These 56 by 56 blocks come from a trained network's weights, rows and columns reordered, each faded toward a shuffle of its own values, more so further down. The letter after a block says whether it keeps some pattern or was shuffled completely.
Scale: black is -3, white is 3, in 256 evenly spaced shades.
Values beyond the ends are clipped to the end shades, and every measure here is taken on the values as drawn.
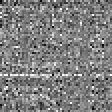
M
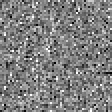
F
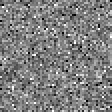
F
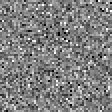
F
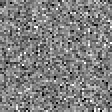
F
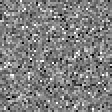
F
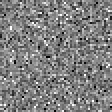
F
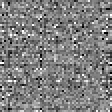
M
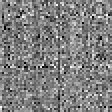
M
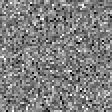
F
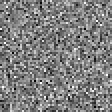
F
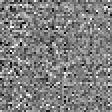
M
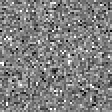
F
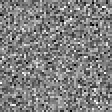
F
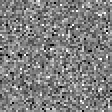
F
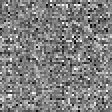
M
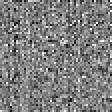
M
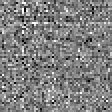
M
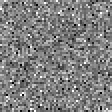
F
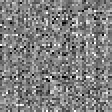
M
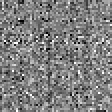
M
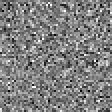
M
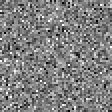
F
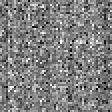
M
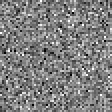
F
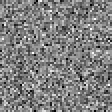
F
